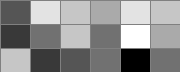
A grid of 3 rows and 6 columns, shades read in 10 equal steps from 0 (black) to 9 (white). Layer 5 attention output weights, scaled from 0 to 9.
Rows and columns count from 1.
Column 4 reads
6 4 4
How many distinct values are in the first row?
4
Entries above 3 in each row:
5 5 3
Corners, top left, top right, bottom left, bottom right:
3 7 7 4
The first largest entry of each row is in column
2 5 1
